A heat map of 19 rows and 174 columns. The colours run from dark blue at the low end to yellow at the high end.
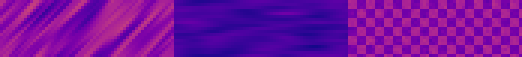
The table splits into one row of 3 panels. Panel 1,1: low, slanting up to the right. Panel 1,2: very low, streaked across, faint in contrast. Panel 1,3: low, checkered.
